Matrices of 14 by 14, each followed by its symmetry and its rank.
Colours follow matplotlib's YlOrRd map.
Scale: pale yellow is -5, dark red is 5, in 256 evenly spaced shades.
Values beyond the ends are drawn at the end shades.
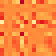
antisymmetric, rank two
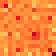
symmetric, rank three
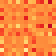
antisymmetric, rank two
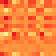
neither, rank two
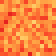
neither, full rank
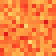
neither, full rank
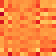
neither, rank two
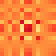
symmetric, rank one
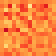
antisymmetric, rank two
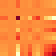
symmetric, rank one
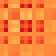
symmetric, rank one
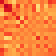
symmetric, rank three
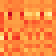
neither, rank two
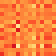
neither, rank two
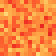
neither, full rank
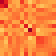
symmetric, rank three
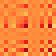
symmetric, rank one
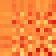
antisymmetric, rank two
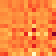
antisymmetric, rank two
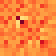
symmetric, rank three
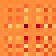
symmetric, rank one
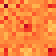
symmetric, rank three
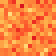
neither, full rank
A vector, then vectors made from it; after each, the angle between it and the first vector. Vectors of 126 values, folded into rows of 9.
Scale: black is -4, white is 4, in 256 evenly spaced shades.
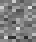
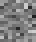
partly opposed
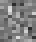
orthogonal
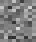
nearly parallel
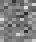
orthogonal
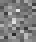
partly opposed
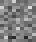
nearly parallel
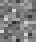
orthogonal
